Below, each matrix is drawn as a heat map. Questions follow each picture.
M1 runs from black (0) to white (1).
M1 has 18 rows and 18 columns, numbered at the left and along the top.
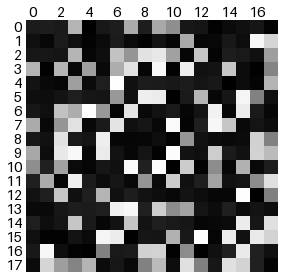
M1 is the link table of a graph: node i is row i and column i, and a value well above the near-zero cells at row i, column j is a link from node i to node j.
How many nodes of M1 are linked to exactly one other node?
0
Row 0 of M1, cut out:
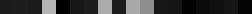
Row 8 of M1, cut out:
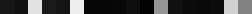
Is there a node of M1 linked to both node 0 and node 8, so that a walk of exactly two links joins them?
no
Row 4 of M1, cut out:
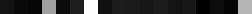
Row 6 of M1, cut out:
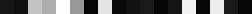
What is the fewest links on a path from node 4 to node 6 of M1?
1
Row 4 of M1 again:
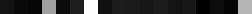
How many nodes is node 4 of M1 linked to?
3
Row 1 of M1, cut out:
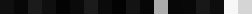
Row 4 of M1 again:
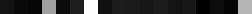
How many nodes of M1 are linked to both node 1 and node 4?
1
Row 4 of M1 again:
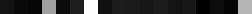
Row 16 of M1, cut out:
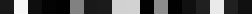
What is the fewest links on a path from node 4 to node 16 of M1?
3
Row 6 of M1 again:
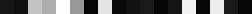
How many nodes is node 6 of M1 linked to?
7
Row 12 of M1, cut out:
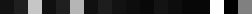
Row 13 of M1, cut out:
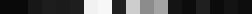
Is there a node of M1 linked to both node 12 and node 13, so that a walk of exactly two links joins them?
no
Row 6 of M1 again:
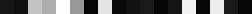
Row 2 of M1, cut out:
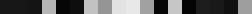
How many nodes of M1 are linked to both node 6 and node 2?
2
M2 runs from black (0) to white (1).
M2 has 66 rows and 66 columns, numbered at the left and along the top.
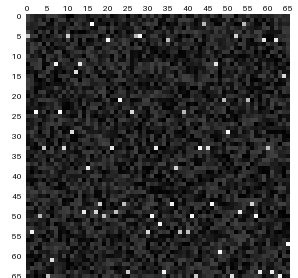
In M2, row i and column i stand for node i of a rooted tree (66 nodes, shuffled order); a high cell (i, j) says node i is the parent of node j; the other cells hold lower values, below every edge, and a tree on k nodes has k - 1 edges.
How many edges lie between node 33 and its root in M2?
6
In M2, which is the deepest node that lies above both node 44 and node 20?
2
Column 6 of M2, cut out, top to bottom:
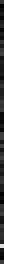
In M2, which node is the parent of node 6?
61
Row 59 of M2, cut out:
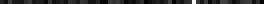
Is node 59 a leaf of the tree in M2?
no
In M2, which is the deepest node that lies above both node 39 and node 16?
24
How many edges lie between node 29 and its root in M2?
0
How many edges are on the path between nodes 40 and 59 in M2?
7
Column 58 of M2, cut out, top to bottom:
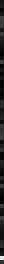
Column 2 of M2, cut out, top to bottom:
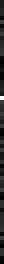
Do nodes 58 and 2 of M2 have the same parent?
no
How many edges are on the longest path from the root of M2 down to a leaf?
21
